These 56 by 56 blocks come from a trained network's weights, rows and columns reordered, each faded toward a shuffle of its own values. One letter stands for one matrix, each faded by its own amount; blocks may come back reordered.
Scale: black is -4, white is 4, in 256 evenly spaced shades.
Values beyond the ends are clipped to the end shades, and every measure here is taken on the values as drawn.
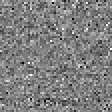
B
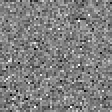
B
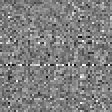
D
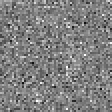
B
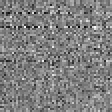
D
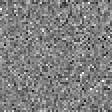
B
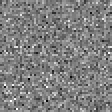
B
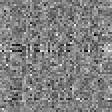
D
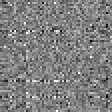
D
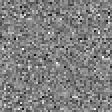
B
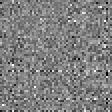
D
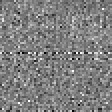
D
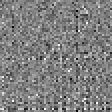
D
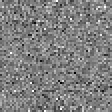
B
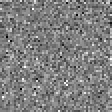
B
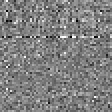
D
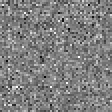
B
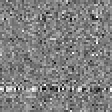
D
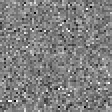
B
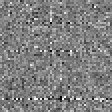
D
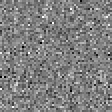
B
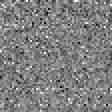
B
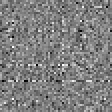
D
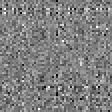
D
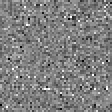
B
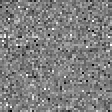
B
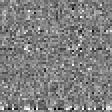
D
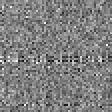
D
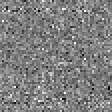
B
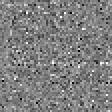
B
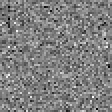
B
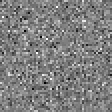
B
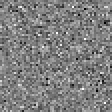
B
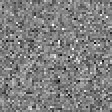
B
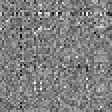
D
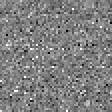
B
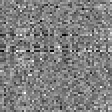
D
